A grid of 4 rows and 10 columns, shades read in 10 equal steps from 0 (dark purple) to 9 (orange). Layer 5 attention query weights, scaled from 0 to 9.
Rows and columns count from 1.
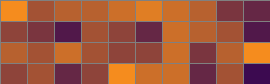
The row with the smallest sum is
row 2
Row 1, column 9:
3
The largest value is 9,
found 3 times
